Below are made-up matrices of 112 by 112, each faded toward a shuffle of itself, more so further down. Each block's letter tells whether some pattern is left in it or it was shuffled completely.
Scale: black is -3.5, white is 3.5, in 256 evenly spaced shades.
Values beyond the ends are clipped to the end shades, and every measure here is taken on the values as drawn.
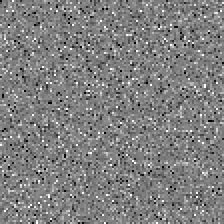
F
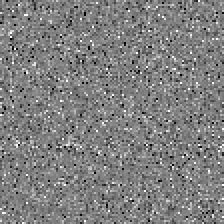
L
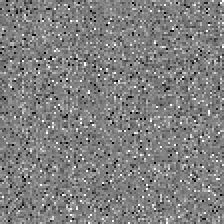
L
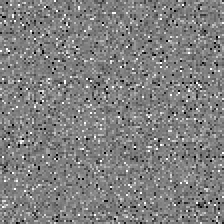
L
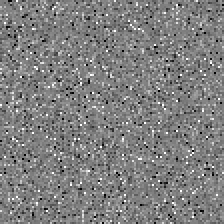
F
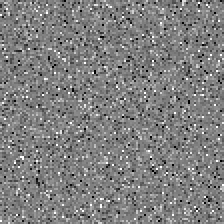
F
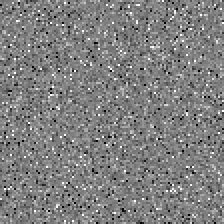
F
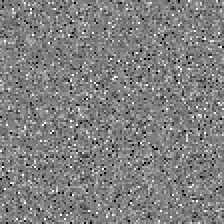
L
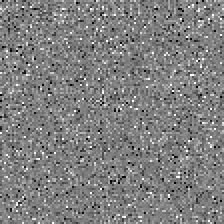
L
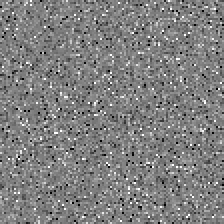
F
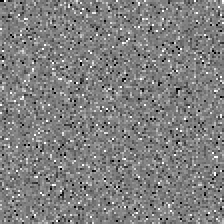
F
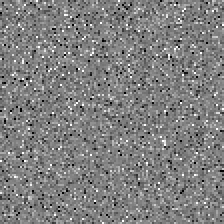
F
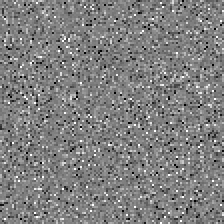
L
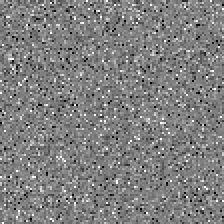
L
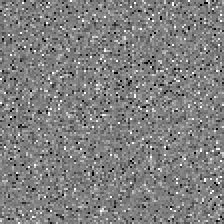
F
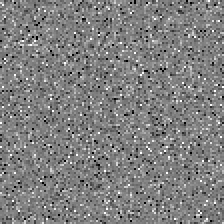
F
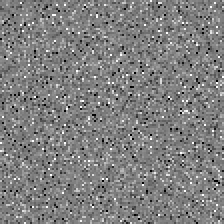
F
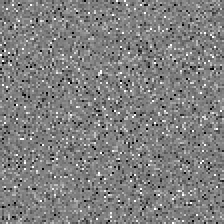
L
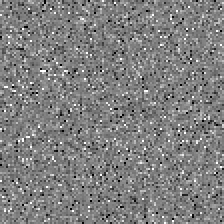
F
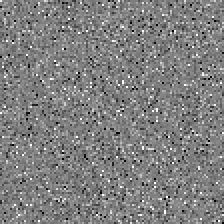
L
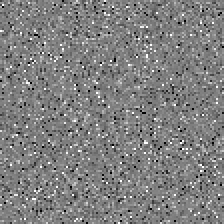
L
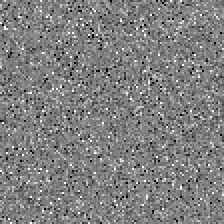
F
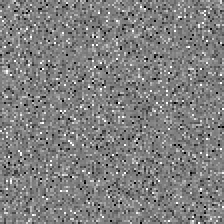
L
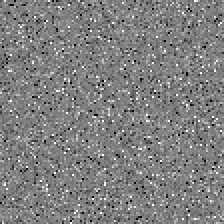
F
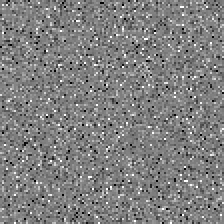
L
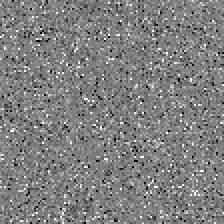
F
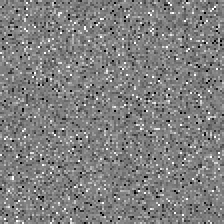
F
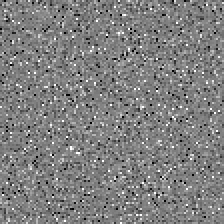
L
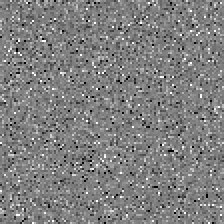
L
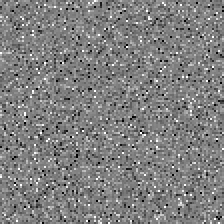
L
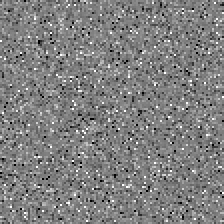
F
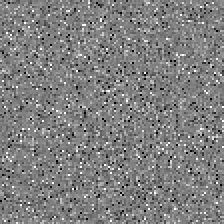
L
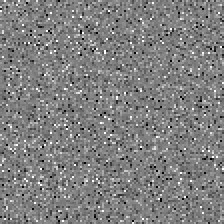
L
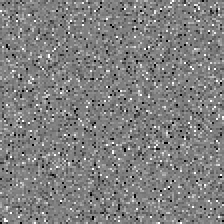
L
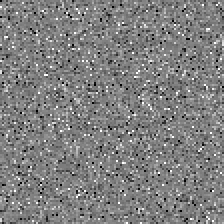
L
